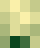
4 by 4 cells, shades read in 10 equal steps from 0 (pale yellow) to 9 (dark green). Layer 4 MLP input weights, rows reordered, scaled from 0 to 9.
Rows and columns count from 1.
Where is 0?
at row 1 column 2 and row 2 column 3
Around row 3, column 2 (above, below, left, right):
1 9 3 2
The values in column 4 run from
1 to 3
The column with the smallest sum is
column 4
